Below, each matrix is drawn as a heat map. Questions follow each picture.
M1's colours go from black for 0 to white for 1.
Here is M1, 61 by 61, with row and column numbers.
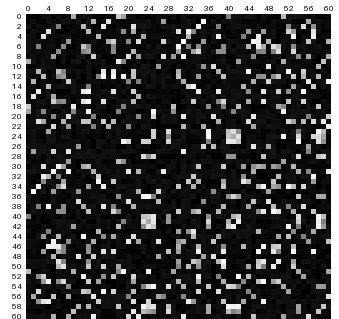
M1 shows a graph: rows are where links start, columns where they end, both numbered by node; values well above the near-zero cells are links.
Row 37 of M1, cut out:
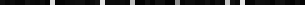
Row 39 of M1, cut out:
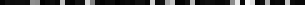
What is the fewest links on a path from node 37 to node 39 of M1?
3
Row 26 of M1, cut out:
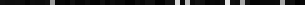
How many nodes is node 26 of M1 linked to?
6
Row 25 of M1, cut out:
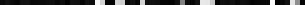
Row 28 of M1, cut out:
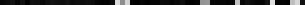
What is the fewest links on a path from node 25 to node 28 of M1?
1
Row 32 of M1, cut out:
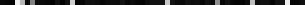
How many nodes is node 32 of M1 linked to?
8
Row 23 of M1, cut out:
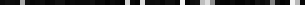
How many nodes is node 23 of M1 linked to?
10
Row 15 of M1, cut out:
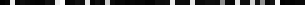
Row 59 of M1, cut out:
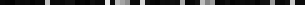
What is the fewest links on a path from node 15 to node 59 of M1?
2
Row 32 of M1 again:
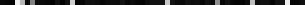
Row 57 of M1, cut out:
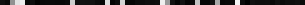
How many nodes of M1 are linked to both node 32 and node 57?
5
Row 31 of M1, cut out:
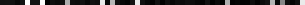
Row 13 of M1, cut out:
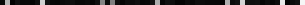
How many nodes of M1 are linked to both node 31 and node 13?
6
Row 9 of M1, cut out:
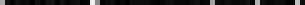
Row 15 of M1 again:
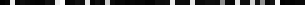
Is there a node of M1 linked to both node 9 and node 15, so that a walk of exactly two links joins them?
no
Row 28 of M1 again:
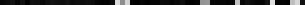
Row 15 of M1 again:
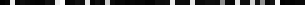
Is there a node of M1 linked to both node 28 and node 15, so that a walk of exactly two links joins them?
yes
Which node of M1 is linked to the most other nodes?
node 12
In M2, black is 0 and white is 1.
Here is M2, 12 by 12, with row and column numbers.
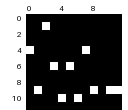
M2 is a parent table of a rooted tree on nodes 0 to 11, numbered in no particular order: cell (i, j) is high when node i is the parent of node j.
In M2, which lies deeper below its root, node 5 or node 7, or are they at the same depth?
the same depth
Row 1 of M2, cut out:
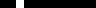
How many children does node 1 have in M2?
1
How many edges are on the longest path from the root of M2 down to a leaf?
3
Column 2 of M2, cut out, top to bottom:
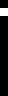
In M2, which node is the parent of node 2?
1
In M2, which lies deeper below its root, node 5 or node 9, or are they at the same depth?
node 5
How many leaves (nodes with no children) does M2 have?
7
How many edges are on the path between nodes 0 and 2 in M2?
5
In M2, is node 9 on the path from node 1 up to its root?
yes
